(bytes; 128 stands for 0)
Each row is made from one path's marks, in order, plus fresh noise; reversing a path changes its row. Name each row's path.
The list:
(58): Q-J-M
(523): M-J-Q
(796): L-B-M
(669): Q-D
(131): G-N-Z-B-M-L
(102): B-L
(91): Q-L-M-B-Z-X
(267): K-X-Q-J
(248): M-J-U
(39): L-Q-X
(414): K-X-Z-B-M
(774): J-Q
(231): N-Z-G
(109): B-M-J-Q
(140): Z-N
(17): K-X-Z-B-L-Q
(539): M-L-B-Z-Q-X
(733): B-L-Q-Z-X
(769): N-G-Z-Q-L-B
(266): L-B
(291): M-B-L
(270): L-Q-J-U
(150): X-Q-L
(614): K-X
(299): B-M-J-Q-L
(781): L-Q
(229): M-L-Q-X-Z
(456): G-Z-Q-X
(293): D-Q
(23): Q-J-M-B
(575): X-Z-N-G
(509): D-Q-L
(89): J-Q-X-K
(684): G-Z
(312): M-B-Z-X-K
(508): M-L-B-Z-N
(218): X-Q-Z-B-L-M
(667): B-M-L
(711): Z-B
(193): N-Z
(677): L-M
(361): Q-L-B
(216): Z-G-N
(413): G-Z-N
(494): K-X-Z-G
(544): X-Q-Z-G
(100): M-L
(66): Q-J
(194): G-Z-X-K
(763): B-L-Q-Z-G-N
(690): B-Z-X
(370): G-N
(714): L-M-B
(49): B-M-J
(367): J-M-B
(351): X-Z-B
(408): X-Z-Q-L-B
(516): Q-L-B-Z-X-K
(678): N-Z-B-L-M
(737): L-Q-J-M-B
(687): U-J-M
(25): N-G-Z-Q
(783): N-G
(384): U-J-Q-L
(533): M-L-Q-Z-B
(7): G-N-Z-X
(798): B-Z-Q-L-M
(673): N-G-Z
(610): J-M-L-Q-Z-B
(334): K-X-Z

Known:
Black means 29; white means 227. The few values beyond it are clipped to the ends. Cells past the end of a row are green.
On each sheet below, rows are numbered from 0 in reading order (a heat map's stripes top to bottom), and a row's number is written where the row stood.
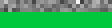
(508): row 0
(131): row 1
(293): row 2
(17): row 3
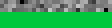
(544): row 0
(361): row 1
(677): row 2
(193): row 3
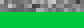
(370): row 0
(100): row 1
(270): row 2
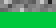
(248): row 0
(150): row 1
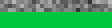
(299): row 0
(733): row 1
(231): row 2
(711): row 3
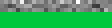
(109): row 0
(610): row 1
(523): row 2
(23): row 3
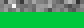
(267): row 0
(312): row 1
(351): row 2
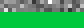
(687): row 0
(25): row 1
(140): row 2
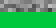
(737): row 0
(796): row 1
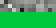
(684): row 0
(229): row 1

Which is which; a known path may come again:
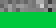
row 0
(516)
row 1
(414)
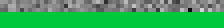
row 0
(229)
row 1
(58)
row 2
(49)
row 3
(351)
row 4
(798)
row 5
(91)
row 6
(193)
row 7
(384)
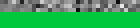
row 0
(150)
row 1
(102)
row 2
(334)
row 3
(140)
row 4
(456)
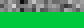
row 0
(494)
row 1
(508)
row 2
(667)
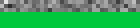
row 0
(367)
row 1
(678)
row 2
(769)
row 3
(733)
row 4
(690)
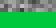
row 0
(796)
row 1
(509)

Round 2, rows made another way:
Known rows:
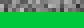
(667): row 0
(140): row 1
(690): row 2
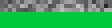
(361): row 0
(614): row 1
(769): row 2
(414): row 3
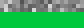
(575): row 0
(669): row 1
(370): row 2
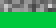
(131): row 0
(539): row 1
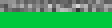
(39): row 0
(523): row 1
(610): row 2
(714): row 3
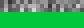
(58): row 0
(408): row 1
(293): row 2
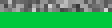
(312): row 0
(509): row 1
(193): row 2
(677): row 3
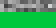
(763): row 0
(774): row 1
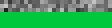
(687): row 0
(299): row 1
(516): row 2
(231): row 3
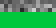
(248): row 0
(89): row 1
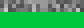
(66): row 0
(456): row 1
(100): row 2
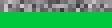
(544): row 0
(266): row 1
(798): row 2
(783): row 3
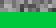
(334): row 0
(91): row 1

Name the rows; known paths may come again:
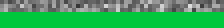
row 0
(23)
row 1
(711)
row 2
(414)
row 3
(367)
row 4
(150)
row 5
(25)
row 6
(109)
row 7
(533)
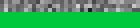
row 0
(218)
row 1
(102)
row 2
(523)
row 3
(687)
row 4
(370)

